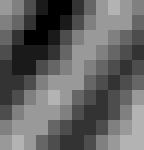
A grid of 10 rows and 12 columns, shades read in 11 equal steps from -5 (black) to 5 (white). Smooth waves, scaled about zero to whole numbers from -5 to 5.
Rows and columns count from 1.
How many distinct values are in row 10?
6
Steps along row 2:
down down down same up up up up same same down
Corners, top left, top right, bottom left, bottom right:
1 0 1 2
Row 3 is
-1 -3 -5 -5 -4 -2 0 1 1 0 -1 -2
